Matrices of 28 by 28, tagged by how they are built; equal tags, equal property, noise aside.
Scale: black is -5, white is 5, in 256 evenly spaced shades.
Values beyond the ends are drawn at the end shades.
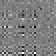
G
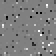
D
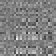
G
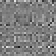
G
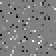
D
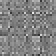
G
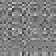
G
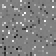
D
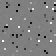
D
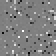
D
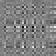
G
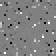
D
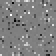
D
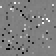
D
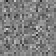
G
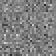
G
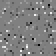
D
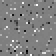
D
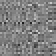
G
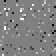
D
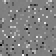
D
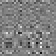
G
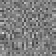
G
